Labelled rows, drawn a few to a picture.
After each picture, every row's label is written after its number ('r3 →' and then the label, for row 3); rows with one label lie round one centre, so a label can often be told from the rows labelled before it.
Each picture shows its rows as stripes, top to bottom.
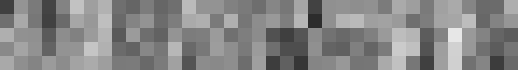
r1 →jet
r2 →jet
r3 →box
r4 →box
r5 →box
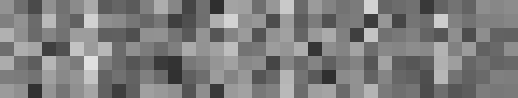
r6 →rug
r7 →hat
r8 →rug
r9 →jet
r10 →hat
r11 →hat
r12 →rug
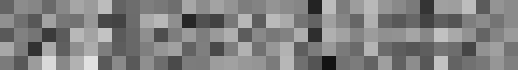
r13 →jet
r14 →rug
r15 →jet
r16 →rug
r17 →hat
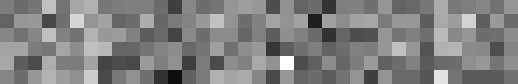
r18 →hat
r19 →jet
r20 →hat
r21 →box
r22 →rug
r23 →hat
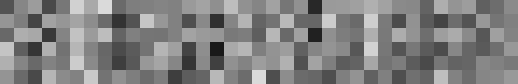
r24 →jet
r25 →rug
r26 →jet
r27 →rug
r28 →rug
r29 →hat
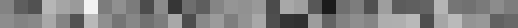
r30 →hat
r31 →box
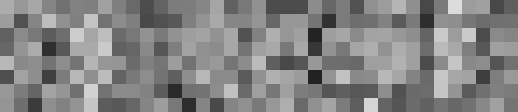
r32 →box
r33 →hat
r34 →jet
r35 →jet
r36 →box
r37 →jet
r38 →hat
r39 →rug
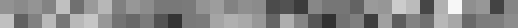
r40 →box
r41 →hat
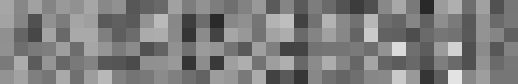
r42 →box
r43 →rug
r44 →rug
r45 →box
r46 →rug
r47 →box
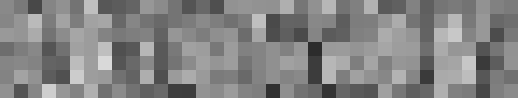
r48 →rug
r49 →box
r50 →box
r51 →jet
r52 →jet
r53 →jet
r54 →hat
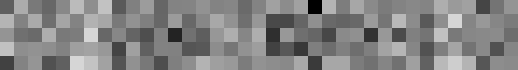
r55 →jet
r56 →box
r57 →hat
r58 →box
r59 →jet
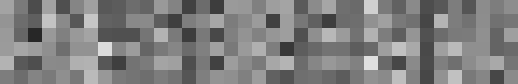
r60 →rug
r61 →hat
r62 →rug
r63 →box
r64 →rug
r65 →box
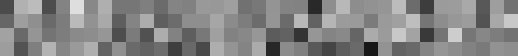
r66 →jet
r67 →jet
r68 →box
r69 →hat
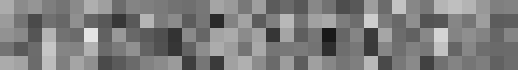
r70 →box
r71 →rug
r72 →hat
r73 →hat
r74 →rug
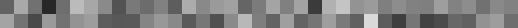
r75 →jet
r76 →rug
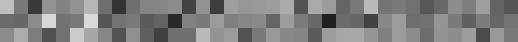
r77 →rug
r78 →hat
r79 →jet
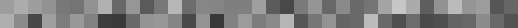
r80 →box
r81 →rug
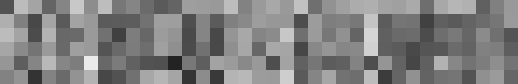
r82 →jet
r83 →rug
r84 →rug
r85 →rug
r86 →hat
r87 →rug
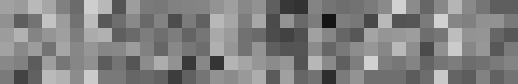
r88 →box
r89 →hat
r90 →box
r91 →box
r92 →rug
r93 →hat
